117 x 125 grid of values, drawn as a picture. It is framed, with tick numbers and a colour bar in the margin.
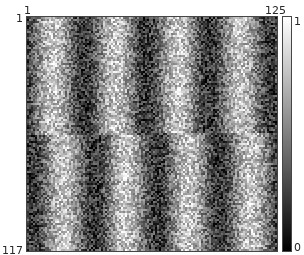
Stripes: upright, repeating 4 times. Odd rows or columns: none. Symmetry: a half turn. Seam: none. Average level on the scale: 50%.
